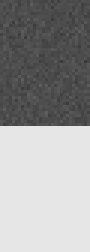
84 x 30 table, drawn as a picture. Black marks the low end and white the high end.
The table splits into 2 rows of 1 panel. Panel 1,1: low, fine-grained, faint in contrast. Panel 2,1: very high, flat.
